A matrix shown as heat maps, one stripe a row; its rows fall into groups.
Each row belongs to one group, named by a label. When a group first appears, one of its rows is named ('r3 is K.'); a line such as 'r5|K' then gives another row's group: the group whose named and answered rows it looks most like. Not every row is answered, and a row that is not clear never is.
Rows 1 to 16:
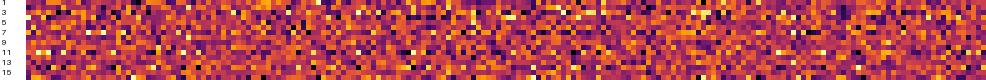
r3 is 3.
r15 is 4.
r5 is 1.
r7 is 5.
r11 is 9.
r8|4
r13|9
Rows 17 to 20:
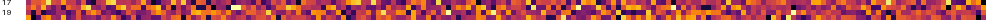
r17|9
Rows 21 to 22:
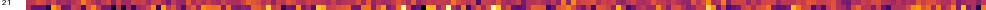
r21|3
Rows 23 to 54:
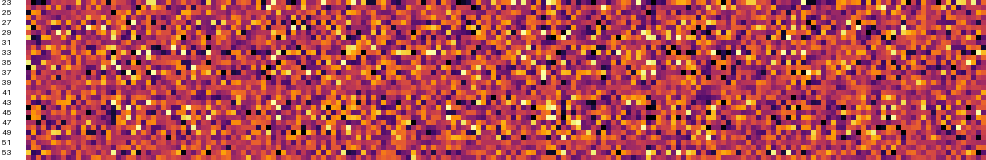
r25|4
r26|5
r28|5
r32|9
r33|4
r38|1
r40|1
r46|4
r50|3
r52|4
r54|9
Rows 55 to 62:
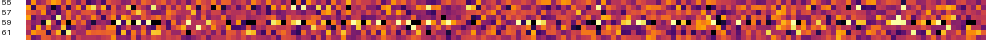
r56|5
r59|4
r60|9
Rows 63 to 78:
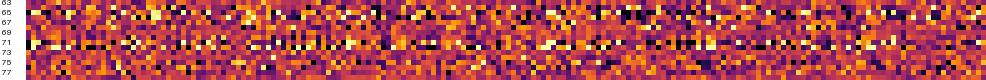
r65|4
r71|4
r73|5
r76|1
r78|3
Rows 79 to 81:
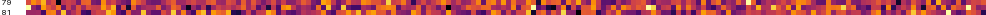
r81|9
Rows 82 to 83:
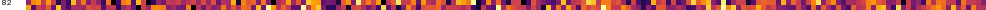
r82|3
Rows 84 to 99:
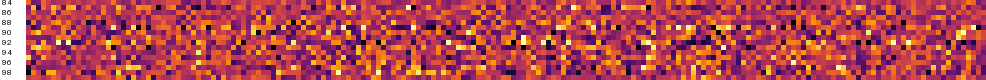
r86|1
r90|3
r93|3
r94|9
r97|1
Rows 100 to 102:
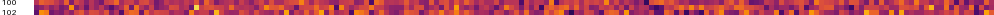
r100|3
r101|4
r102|4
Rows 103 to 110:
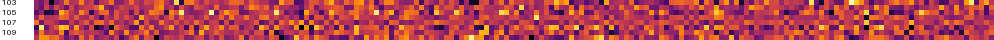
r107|5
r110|3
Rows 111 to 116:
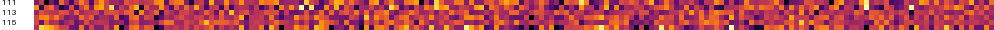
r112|5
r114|3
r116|3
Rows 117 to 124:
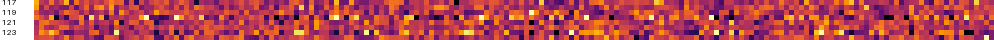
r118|5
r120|1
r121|3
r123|3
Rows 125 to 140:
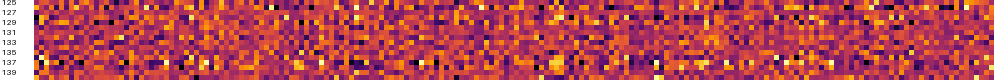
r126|1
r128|4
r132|9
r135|5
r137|9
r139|4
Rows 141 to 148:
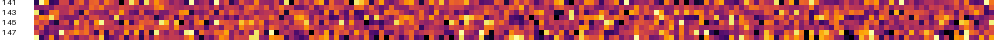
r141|4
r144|3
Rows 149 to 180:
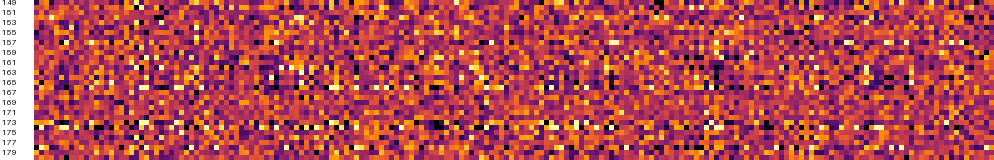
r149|4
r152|3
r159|3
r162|5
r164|1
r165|5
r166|1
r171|9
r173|1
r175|9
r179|5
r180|1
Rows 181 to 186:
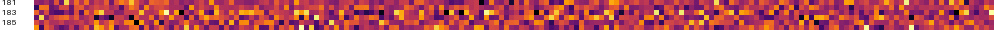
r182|4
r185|5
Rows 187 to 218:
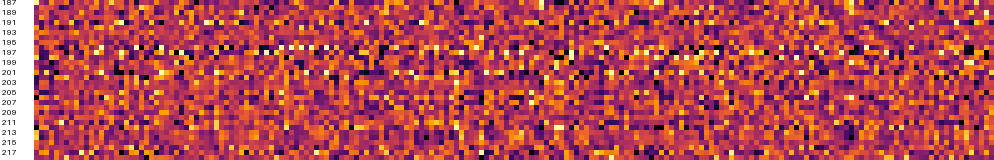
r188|1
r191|9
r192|5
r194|1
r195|3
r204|4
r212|4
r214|1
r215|1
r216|5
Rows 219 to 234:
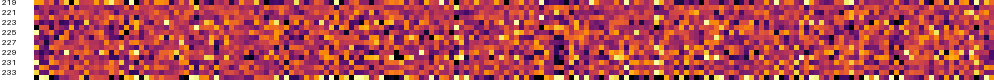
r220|4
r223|9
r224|4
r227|9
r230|9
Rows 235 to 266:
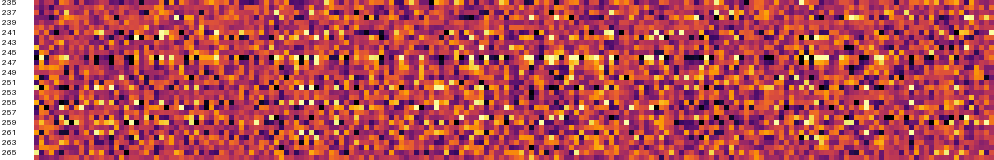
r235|9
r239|1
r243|1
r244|1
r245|4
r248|3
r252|5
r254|3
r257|4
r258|1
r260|3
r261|5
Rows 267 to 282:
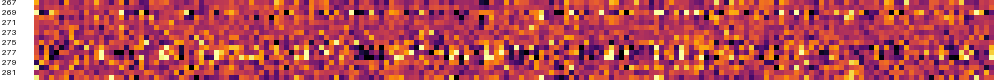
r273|9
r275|1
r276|9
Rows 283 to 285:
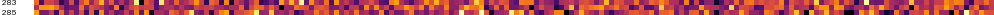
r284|3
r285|1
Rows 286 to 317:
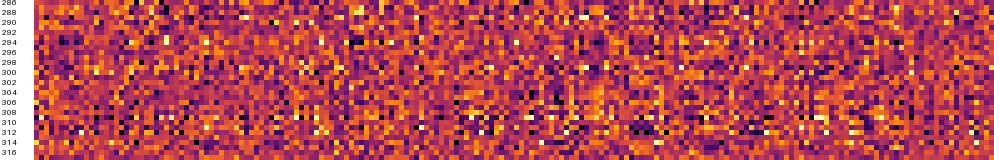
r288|9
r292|4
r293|9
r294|9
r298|5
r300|5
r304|3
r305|3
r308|3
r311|9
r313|4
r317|9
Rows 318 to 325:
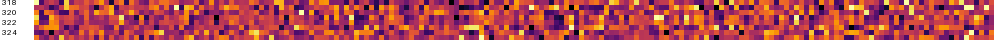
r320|5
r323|3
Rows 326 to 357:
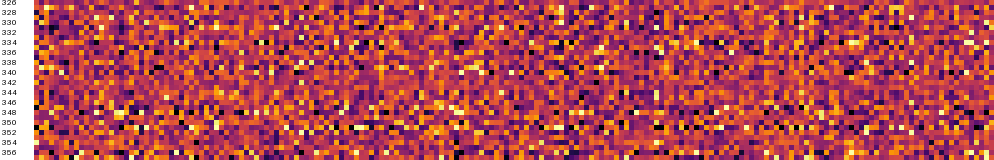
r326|9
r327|9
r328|4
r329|5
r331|9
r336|3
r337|4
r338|5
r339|3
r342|5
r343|4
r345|9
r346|5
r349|9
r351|4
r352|5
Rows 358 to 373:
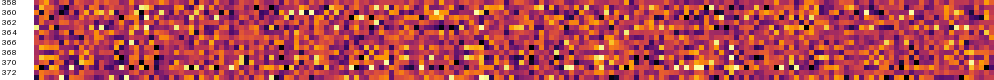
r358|4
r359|1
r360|5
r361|4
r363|1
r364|4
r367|3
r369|3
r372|3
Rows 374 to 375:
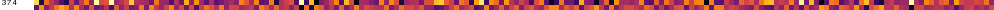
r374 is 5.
